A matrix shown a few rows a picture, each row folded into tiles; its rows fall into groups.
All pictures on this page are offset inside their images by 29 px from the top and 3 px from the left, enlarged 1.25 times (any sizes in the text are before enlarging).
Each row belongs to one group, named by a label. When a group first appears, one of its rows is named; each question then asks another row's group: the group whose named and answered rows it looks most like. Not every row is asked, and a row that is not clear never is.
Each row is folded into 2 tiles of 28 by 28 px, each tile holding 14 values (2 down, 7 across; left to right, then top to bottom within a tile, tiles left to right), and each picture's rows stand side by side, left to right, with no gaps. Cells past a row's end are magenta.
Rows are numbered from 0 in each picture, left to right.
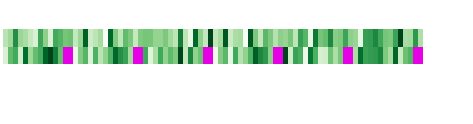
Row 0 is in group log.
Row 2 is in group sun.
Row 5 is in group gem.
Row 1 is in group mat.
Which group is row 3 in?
mat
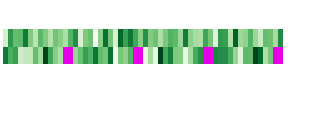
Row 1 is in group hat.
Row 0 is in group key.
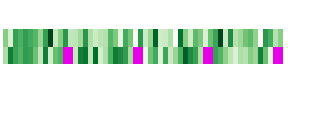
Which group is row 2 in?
mat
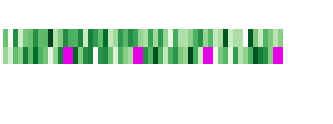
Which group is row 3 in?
mat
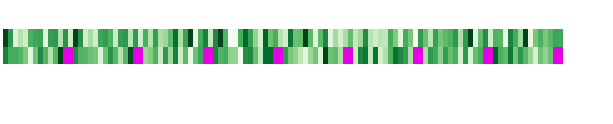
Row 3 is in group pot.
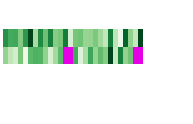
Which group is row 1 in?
sun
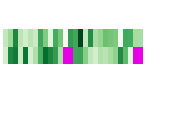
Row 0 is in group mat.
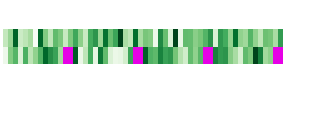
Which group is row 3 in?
key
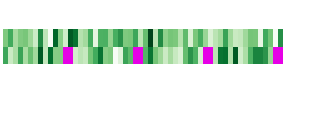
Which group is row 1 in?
hat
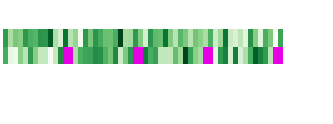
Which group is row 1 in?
gem
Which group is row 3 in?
mat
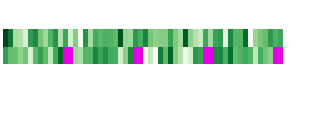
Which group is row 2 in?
hat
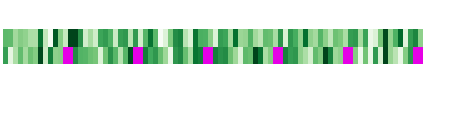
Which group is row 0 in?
sun
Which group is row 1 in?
pot
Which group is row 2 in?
pot
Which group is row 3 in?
key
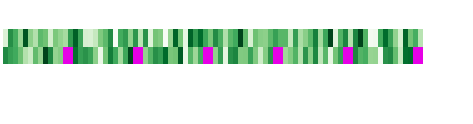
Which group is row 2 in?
hat
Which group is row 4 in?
gem
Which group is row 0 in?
key
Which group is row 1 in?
pot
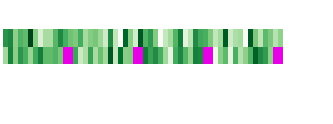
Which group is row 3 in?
mat
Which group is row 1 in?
sun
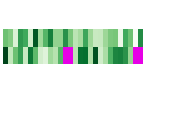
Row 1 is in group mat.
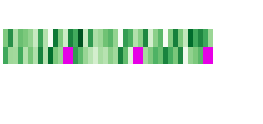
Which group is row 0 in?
sun
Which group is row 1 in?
sun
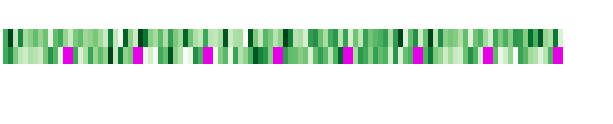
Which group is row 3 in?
mat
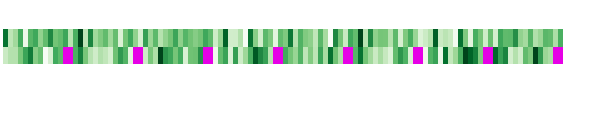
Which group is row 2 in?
hat
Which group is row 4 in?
sun
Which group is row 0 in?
hat
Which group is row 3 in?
mat
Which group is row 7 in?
key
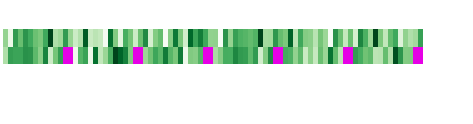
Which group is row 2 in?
hat
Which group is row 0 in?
gem
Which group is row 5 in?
key
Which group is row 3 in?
gem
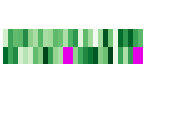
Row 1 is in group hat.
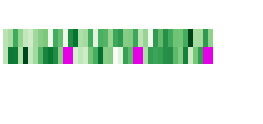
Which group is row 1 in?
hat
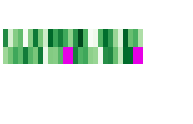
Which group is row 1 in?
pot
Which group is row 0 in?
hat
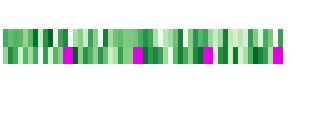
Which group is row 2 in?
pot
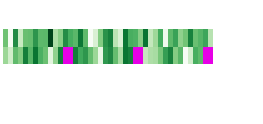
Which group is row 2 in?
hat
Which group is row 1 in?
pot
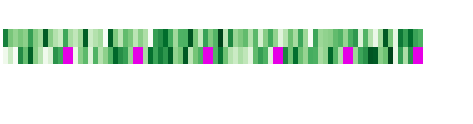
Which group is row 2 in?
gem
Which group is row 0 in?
hat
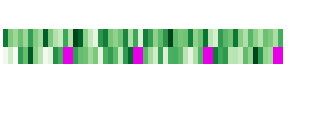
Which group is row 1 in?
pot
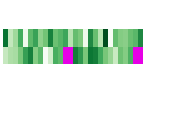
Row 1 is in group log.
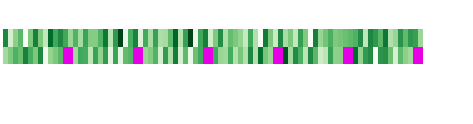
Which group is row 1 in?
gem
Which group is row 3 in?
sun
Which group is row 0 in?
hat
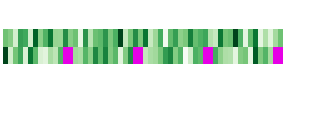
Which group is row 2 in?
hat
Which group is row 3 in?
key
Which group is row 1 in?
gem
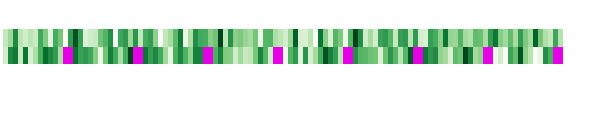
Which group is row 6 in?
key
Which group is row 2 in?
pot
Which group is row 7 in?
hat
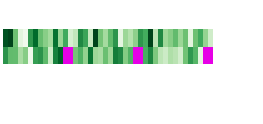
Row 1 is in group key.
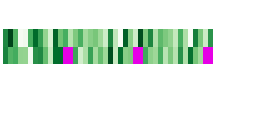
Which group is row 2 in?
sun
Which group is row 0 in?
pot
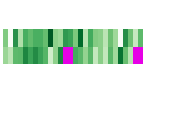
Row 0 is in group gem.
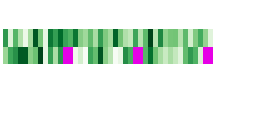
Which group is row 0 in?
hat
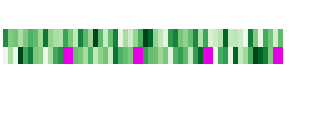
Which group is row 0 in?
hat
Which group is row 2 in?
pot
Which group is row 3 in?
mat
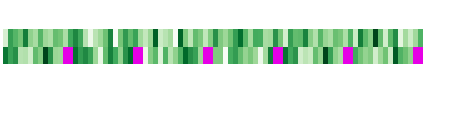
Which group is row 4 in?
key
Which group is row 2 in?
mat
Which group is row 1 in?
pot
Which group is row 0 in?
key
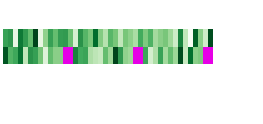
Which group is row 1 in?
key
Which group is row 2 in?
sun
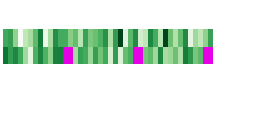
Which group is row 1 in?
gem
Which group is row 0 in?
pot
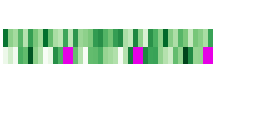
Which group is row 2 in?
key
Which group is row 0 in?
hat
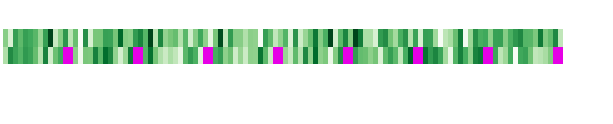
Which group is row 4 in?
gem
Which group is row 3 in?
sun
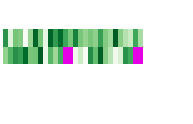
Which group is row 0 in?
hat
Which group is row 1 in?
hat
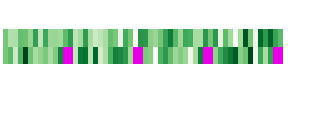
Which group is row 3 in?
hat
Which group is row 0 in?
log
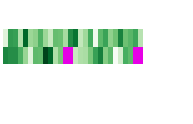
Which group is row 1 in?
hat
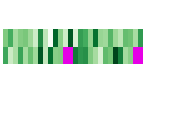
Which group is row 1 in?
key
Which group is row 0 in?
sun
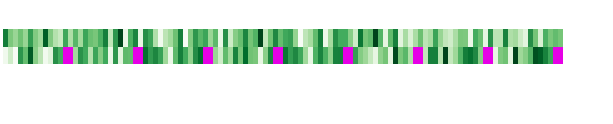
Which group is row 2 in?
pot
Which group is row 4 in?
pot
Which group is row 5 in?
key
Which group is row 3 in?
gem
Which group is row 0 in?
hat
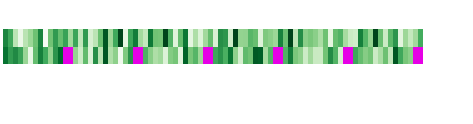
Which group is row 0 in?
pot
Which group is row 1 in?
gem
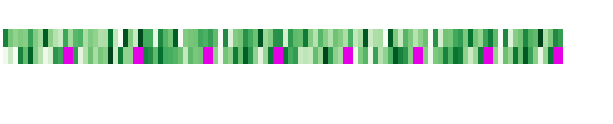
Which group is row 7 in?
gem
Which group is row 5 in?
mat
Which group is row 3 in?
gem
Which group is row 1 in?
sun
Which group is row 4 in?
key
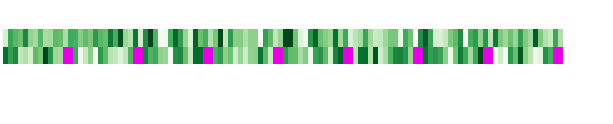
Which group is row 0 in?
key
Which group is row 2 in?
pot
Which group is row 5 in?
mat
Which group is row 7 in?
hat
